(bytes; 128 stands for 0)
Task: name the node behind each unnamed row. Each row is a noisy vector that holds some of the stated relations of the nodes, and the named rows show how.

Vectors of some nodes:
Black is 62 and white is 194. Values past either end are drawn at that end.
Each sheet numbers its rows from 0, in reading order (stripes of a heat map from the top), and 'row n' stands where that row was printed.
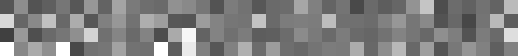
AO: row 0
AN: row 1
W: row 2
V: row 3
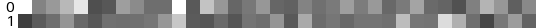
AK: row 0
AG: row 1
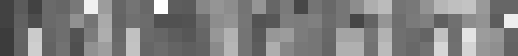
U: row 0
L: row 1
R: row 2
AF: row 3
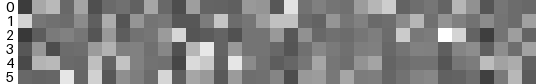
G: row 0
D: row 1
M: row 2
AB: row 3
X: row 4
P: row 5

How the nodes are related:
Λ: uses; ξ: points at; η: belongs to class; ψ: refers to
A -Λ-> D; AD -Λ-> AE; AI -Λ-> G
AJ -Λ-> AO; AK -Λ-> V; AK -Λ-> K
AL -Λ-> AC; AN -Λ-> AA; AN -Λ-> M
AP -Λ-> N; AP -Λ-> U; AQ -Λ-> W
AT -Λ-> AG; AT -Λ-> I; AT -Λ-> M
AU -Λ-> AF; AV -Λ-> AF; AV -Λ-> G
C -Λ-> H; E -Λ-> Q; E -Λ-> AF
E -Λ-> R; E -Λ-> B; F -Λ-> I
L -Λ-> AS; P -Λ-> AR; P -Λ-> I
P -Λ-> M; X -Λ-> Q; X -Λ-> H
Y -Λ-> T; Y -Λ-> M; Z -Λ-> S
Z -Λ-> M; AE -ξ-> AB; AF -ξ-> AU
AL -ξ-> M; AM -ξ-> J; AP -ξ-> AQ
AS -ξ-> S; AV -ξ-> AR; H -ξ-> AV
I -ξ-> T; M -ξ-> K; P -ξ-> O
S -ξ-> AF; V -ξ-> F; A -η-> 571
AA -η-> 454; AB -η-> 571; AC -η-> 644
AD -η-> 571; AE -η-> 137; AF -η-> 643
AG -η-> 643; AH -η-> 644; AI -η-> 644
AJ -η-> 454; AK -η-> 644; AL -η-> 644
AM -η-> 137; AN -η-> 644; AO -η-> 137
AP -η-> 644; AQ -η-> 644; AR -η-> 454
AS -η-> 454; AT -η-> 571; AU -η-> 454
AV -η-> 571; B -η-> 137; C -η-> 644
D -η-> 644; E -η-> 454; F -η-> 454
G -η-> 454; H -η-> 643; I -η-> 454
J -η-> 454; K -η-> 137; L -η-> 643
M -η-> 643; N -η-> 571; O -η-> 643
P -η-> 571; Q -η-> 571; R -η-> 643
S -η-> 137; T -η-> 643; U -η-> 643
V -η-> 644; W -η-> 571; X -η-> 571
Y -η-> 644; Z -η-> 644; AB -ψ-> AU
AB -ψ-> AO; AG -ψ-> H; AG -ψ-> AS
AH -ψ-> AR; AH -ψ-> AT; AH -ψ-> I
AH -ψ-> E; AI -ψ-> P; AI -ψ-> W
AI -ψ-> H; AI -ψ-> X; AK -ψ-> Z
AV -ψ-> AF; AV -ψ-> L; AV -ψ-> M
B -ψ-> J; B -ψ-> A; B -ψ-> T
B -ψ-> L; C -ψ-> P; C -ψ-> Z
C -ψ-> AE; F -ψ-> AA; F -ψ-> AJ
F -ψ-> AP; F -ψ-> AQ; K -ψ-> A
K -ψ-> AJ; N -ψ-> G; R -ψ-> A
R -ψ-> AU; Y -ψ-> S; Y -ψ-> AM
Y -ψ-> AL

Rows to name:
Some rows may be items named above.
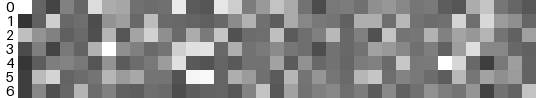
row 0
AP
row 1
AF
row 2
AE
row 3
N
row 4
M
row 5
Q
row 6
AS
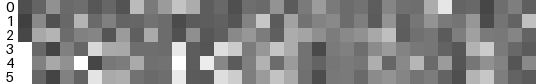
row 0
S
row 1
AS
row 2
AU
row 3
AP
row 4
V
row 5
AP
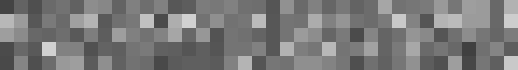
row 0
O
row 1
AD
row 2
AM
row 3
F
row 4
AJ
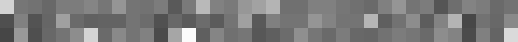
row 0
AH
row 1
J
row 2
W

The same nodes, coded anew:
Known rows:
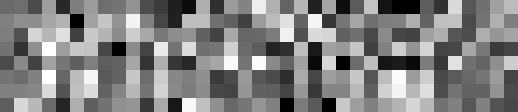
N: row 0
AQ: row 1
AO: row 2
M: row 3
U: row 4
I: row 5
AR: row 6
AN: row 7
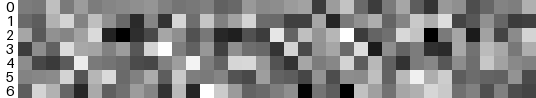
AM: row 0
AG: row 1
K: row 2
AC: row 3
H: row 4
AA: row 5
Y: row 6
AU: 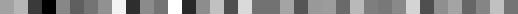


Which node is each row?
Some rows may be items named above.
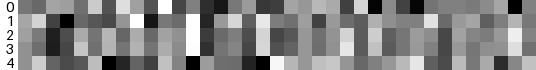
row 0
A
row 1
E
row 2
G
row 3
G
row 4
AK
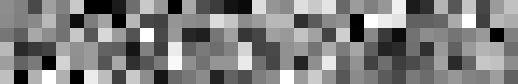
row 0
V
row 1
L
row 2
A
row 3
Q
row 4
B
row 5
W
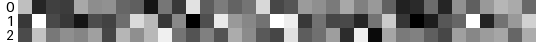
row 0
Q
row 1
AP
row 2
AL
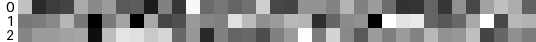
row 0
Q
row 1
L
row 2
AJ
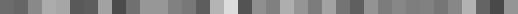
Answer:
O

